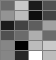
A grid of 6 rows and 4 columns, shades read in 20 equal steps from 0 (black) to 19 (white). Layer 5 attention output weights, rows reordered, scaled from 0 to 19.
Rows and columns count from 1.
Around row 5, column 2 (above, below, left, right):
8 3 10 14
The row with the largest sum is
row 6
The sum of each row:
31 31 26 35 39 46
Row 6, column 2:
3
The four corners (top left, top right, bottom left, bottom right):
8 6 10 14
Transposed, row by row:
8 11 2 6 10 10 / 15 14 5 8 0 3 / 2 1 7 13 14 19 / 6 5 12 8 15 14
